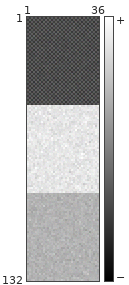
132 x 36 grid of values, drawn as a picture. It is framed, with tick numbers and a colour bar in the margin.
The table splits into 3 rows of 1 panel. Panel 1,1: low, checkered. Panel 2,1: very high, fine-grained, faint in contrast. Panel 3,1: high, fine-grained, faint in contrast.
